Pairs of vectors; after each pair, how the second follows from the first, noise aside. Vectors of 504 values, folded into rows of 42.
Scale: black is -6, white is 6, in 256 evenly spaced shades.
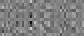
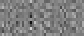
copied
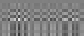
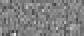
shuffled
